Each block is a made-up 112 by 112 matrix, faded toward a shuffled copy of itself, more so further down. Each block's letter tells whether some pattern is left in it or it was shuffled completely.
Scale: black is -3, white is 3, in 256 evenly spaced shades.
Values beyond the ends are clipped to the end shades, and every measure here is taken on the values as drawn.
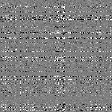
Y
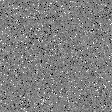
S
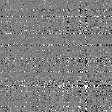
Y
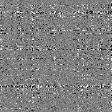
Y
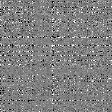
Y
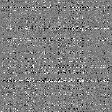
Y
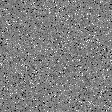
S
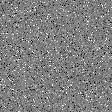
S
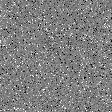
S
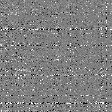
Y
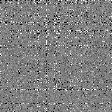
Y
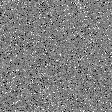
S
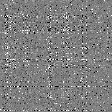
Y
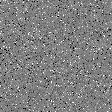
S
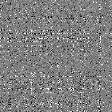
Y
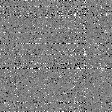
Y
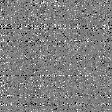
Y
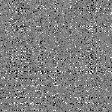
Y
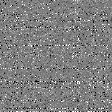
Y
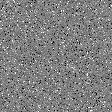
S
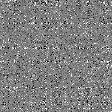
Y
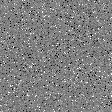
S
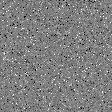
S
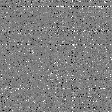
Y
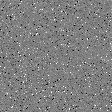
S
